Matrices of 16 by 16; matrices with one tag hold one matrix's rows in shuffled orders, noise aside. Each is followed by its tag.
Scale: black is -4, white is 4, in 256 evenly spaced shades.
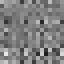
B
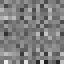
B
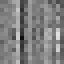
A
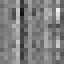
A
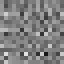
B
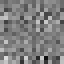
B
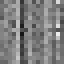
A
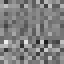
B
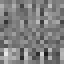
B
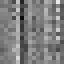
A
